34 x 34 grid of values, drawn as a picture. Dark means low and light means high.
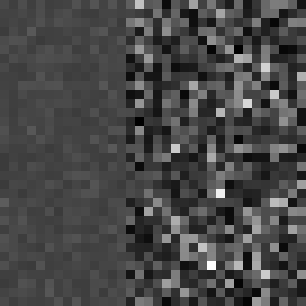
There is no overall slope. The values are skewed, with a long tail toward high values. On average the colour sits 30% of the way up the scale. There are no regular stripes. A vertical seam about 40% of the way across splits the table, and the left part is calmer.
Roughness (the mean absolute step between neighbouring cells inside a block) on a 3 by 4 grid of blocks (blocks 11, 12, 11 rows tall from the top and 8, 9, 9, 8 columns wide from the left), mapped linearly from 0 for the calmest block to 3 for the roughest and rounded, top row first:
0 1 2 3 | 0 1 2 2 | 0 1 3 3
